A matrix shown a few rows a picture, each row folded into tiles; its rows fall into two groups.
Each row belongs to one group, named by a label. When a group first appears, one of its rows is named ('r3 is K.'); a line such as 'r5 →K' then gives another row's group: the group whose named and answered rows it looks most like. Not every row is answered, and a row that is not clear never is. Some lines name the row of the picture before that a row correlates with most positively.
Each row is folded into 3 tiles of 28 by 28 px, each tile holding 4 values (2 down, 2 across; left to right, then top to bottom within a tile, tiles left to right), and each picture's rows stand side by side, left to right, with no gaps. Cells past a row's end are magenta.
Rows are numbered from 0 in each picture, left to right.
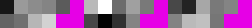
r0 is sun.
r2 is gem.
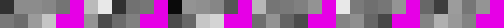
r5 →gem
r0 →sun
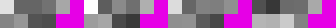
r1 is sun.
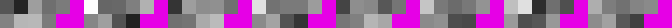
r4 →sun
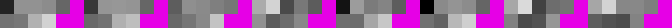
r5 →sun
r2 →sun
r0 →sun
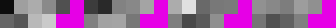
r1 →gem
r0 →sun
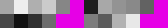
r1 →sun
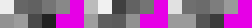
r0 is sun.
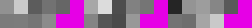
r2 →sun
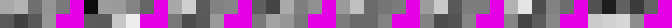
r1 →sun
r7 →gem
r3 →gem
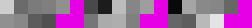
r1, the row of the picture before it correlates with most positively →3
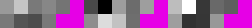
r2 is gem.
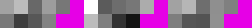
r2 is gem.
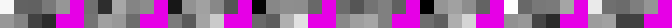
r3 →sun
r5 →sun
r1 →gem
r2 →sun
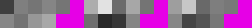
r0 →sun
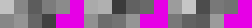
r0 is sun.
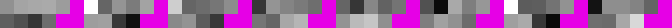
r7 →sun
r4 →gem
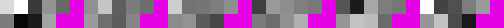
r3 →sun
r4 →gem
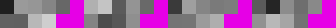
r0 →sun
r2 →sun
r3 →gem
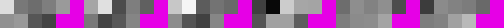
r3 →gem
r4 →sun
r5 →sun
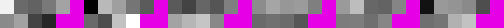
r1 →sun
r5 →sun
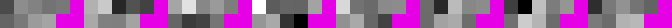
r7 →sun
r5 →gem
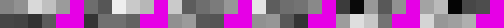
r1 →gem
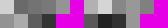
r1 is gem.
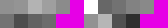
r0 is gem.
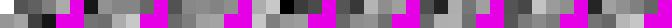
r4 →gem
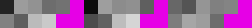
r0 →sun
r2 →gem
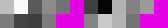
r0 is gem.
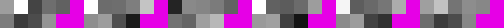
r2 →sun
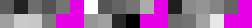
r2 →sun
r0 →gem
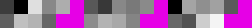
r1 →gem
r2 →sun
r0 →gem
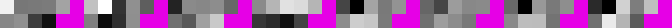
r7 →gem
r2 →sun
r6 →gem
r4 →gem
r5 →gem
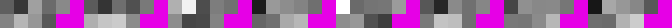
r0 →gem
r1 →gem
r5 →gem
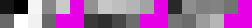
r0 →gem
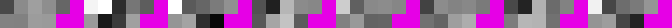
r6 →gem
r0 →sun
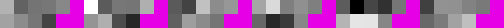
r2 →gem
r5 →sun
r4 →gem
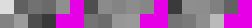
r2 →sun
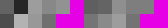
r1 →gem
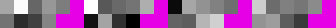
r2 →sun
